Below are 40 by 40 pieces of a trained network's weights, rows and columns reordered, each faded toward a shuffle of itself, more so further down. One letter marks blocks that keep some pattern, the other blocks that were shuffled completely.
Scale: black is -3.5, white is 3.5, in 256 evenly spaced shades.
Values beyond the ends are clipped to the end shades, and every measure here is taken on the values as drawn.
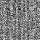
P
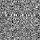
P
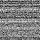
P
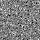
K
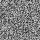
K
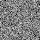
K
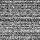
P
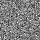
K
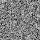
K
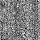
P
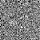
P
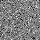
K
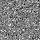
K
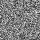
K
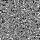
K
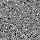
K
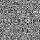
P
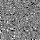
P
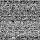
P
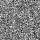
K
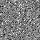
K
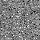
K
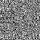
P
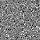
P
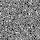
K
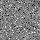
K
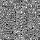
P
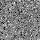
K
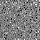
P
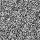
K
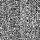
P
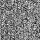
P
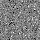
K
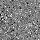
K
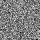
K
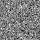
K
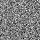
K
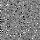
P
